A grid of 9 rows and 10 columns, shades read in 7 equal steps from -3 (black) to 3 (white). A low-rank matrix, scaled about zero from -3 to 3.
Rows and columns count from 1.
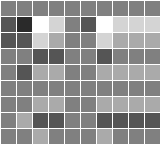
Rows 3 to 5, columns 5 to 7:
0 0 2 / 0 0 -1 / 0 0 1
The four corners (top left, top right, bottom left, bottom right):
0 0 0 0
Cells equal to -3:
0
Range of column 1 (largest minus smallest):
1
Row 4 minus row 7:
0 0 -2 -2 0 0 -2 -1 -1 -1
